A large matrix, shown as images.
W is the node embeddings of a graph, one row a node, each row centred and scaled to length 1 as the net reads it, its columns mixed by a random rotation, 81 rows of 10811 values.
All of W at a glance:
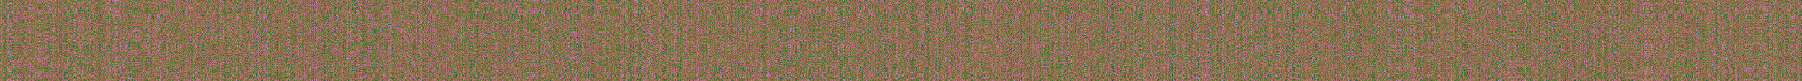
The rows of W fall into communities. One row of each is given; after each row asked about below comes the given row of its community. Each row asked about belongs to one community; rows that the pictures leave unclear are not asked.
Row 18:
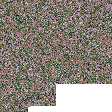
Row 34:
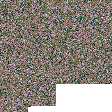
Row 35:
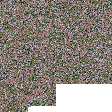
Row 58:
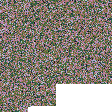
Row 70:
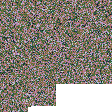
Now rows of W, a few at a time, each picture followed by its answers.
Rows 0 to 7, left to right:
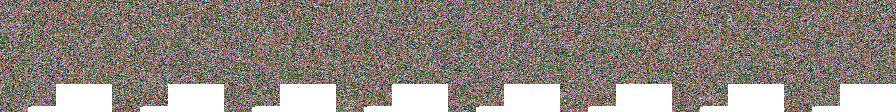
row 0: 58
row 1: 18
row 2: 35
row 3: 34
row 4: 70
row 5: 18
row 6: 35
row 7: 70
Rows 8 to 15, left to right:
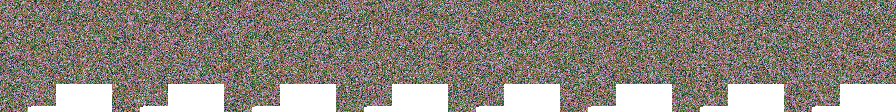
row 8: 70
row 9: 70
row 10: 58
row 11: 58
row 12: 58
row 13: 58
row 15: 70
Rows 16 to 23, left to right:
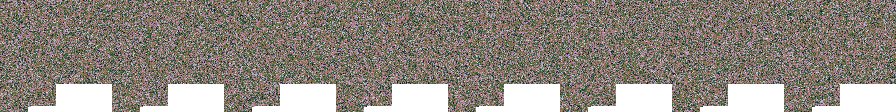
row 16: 18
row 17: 70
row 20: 34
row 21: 35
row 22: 70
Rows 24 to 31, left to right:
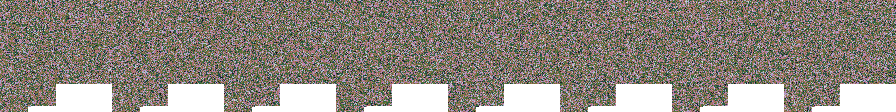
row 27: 35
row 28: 70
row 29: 34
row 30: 70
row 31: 34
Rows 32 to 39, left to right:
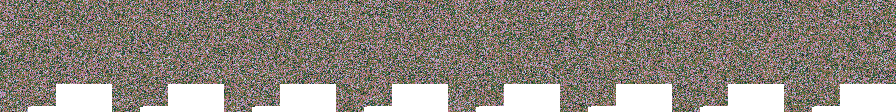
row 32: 58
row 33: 34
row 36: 34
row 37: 70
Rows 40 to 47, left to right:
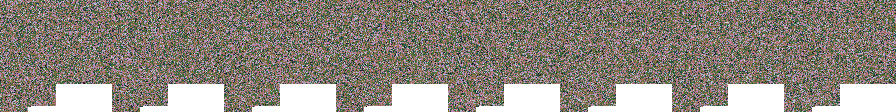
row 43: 70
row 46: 18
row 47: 35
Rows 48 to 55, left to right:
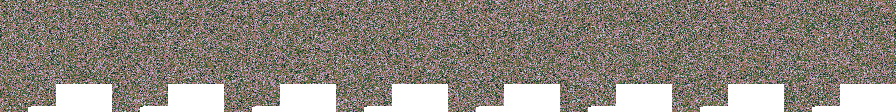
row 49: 70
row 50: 18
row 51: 34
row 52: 34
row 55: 58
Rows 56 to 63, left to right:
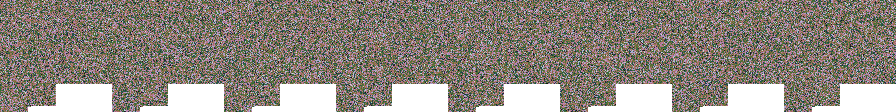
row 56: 34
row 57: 35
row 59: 35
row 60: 58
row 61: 58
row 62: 34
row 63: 70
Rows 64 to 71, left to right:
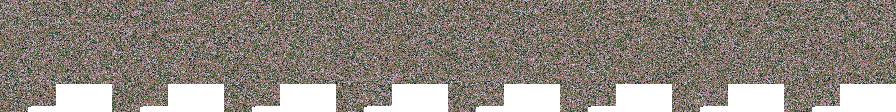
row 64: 58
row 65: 58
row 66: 70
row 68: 70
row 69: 34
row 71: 34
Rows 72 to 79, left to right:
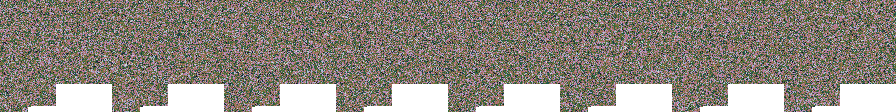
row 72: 35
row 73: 34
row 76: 58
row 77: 35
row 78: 34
